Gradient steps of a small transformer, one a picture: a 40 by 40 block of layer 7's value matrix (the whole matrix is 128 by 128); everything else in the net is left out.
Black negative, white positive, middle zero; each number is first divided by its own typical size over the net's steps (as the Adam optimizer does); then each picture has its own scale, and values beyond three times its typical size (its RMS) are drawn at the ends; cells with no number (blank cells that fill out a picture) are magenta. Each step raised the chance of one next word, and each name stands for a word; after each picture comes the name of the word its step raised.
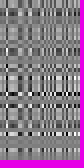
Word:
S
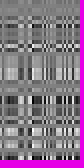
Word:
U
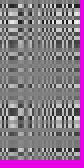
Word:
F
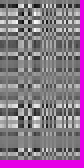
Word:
F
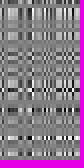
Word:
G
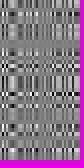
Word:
S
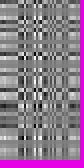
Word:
G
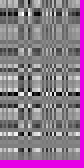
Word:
S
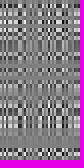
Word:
F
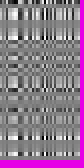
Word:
G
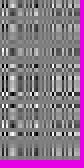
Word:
S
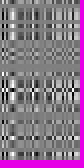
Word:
G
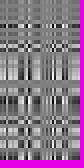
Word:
U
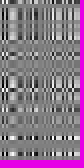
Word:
G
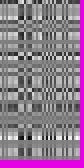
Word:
G
